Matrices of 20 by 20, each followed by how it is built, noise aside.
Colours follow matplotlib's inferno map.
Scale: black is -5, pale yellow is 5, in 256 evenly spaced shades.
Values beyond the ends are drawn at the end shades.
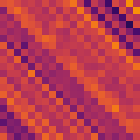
Toeplitz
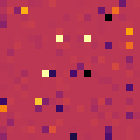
sparse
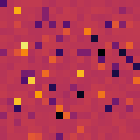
sparse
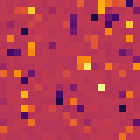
sparse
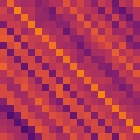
Toeplitz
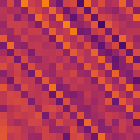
Toeplitz
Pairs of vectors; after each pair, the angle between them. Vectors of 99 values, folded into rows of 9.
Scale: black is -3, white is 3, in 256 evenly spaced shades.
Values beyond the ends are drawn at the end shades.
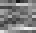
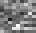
partly aligned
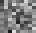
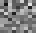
partly opposed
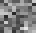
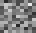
orthogonal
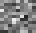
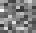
partly aligned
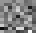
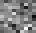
orthogonal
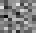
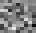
orthogonal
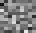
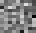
partly aligned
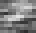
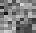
partly aligned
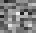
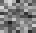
partly opposed
